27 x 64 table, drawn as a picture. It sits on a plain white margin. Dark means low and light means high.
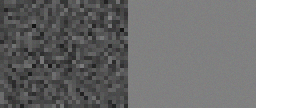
It is made of 1 by 2 panels. Panel 1,1: low, fine-grained. Panel 1,2: middling, flat.
